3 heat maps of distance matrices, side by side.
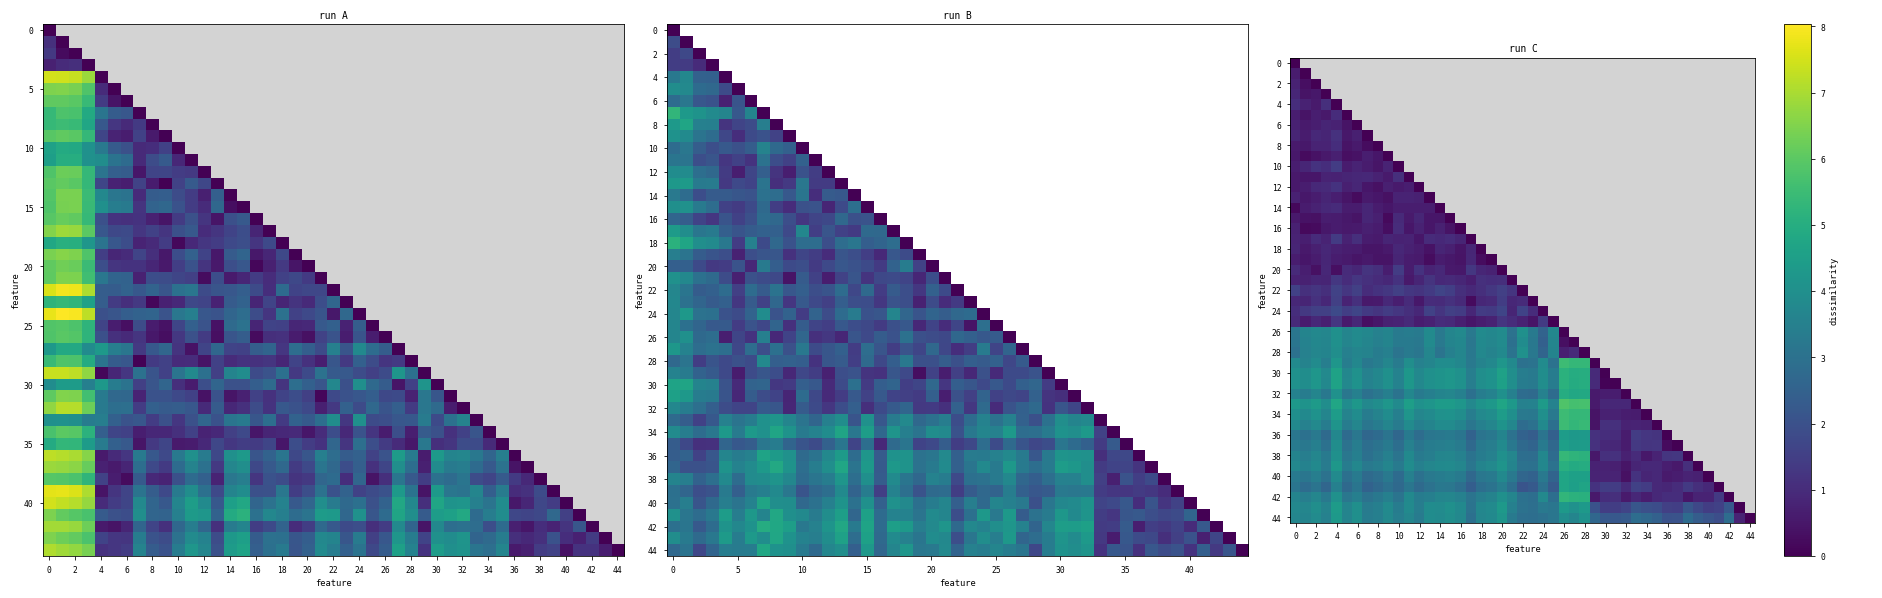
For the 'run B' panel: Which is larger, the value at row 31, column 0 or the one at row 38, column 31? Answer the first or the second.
the first
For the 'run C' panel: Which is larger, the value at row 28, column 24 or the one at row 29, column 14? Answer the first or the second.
the second
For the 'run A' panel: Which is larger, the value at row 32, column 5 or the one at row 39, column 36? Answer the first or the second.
the first
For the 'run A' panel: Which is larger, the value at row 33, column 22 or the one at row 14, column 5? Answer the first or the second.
the first
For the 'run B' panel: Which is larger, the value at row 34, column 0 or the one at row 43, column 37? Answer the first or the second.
the first
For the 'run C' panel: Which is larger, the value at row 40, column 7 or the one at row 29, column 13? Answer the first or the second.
the second
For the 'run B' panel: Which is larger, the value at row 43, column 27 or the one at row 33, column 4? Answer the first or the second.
the second
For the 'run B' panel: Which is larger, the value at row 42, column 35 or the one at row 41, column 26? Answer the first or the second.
the second
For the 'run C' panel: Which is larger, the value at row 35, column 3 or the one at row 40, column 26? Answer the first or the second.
the second
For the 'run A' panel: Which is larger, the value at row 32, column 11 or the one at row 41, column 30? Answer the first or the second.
the second
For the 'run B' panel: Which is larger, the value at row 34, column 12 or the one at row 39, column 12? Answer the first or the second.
the first
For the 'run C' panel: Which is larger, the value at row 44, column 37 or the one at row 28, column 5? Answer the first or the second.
the second
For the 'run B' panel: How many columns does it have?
45
